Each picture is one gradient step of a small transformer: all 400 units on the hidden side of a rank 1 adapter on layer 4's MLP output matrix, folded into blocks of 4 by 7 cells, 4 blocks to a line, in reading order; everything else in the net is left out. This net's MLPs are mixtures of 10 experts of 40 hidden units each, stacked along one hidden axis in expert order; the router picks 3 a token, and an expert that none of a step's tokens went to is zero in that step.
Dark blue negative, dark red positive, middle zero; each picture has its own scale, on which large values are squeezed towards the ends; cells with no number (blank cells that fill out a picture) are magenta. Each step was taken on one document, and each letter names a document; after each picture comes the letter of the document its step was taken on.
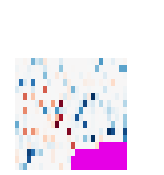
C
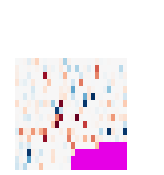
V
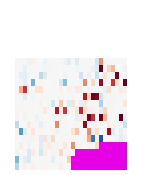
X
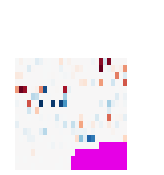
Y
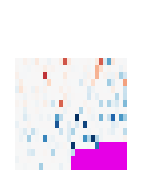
V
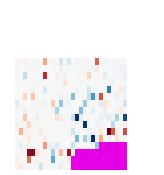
C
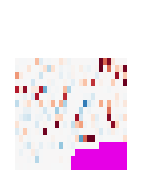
Y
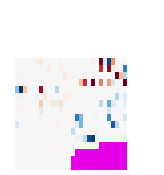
Y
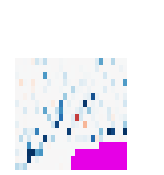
C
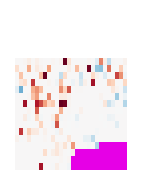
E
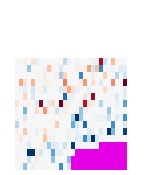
C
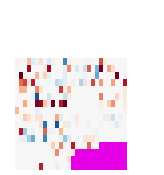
E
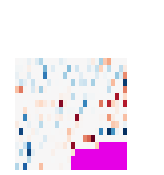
V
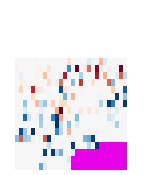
E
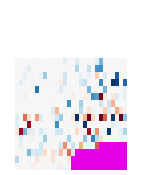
X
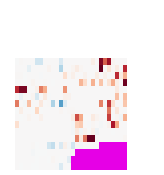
Y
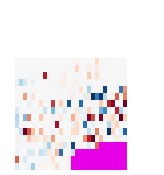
X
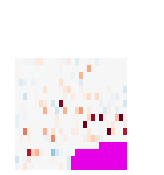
X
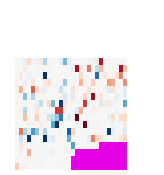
V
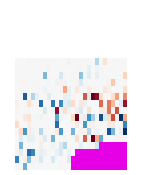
X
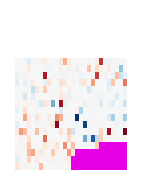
V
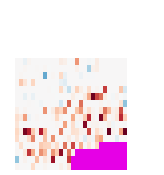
X
